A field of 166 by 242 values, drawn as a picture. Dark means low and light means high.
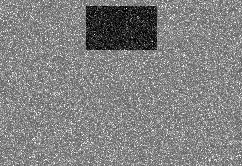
Stripes: none. Odd patch: lower, in the top middle. Average level on the scale: 50%. Ninth with the lowest average: top middle.
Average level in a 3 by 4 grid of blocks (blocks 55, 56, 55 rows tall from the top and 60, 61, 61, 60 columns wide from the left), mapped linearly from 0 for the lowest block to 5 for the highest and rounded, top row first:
5005 / 5555 / 5555
